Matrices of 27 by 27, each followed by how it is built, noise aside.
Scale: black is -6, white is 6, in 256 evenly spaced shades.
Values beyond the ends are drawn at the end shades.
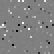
sparse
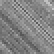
Toeplitz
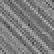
Toeplitz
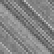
Toeplitz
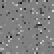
sparse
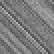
Toeplitz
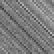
Toeplitz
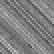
Toeplitz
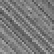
Toeplitz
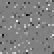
sparse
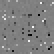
sparse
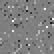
sparse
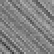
Toeplitz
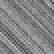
Toeplitz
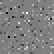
sparse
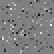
sparse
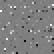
sparse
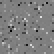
sparse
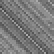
Toeplitz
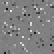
sparse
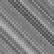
Toeplitz
